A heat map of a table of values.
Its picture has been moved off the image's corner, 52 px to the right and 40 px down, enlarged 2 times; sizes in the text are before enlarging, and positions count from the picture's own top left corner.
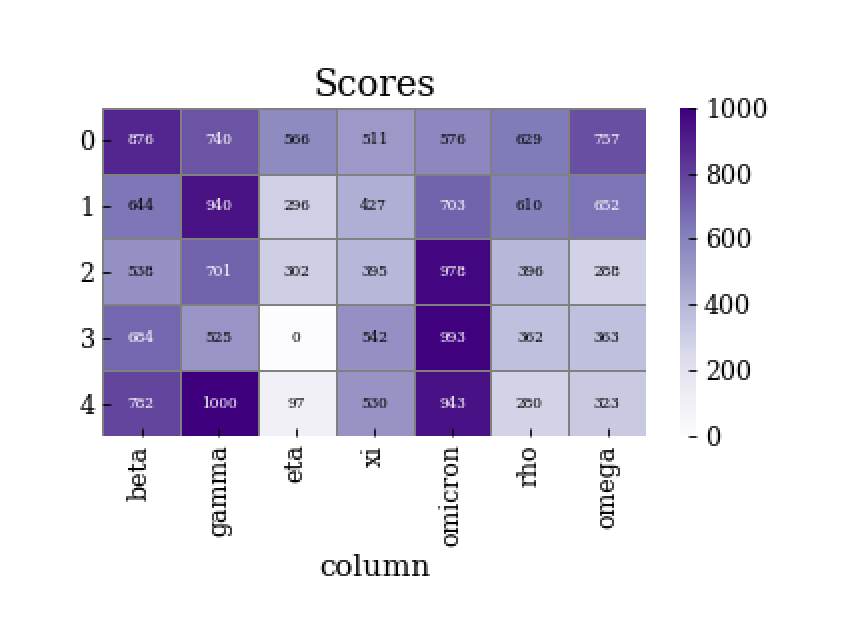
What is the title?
Scores
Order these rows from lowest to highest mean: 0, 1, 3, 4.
3, 4, 1, 0
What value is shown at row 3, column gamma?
525
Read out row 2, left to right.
538 701 302 395 978 396 288
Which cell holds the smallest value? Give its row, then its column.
3, eta
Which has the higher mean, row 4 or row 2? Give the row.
4
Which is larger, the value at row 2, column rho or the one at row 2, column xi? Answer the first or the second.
the first
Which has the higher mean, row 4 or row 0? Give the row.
0
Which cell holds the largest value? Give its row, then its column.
4, gamma
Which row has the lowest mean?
3
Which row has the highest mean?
0
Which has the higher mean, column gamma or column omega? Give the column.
gamma
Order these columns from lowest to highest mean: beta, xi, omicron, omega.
omega, xi, beta, omicron
